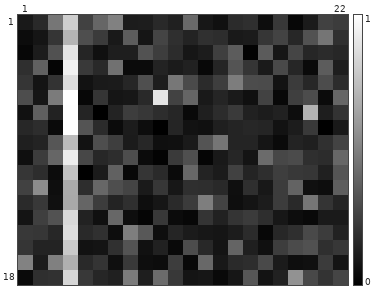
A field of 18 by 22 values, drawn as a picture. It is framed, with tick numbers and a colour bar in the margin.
Odd lines: column 4. Average level on the scale: 20%. Histogram: skewed, a long tail of high values.
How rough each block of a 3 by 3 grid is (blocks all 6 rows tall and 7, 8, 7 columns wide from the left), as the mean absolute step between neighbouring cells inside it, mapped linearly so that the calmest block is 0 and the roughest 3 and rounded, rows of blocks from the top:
311
300
210
